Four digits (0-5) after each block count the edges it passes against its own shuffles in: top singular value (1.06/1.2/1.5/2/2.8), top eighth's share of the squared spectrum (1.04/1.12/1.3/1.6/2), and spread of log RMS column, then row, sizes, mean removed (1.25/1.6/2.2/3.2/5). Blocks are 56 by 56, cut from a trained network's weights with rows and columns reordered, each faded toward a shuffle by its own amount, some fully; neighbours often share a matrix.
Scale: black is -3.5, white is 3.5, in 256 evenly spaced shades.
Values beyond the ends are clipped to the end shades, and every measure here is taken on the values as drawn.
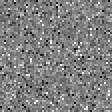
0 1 0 0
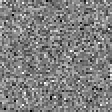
0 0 0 0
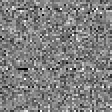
3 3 0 2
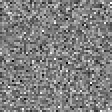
2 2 0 1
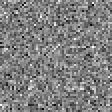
3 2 0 1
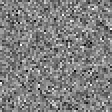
1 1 0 0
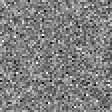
0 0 0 0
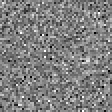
0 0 0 0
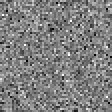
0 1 0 0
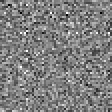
3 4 2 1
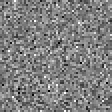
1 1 0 0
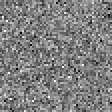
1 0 0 0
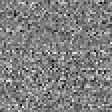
3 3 0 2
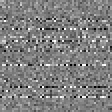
4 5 0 3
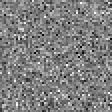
2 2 0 1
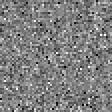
0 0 0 0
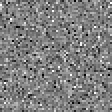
1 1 0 0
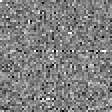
3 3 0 2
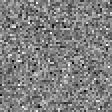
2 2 0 0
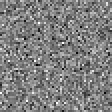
1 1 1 0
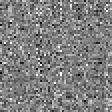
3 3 2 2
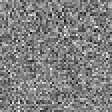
3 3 0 1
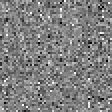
2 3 2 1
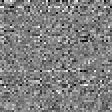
3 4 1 3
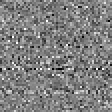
3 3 0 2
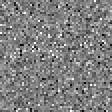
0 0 0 1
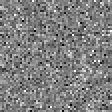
2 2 0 0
